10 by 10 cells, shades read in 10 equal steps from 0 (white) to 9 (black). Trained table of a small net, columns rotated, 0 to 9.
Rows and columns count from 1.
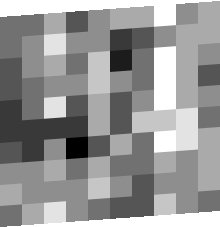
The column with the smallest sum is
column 8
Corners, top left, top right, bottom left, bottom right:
5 3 5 5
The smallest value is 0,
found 5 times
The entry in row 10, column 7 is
6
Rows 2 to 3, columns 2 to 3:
4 1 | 4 3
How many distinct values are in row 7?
8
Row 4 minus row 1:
1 0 1 -2 -2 1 2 0 -1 3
